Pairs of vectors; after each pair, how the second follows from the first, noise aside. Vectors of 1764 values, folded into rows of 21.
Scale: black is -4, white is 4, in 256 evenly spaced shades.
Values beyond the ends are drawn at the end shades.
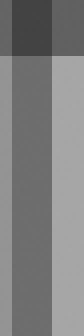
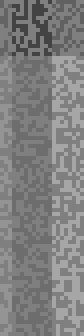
partly zeroed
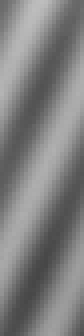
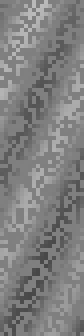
partly zeroed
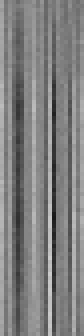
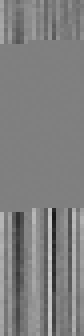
partly zeroed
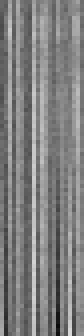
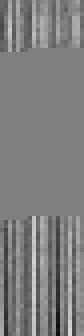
partly zeroed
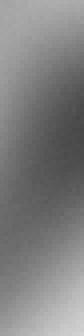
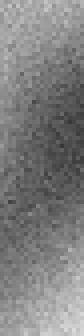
copied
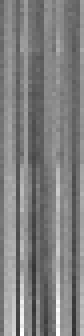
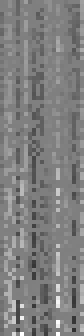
partly zeroed
